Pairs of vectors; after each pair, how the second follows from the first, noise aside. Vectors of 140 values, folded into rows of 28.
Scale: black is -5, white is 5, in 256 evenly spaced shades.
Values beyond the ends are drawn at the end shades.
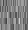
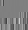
partly zeroed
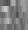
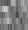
copied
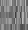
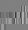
partly zeroed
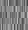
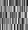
scaled up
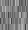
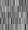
copied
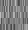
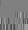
partly zeroed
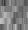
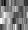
scaled up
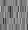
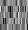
scaled up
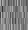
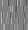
partly zeroed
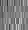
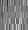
copied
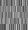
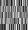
scaled up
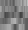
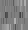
partly zeroed
